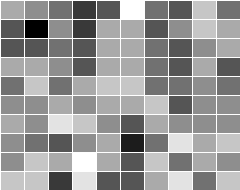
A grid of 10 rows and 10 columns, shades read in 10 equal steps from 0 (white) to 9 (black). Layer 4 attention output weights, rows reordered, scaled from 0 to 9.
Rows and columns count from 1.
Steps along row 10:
same up down up same down down up down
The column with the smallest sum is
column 9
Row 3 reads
6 6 5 6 3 3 5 6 4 3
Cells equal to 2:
13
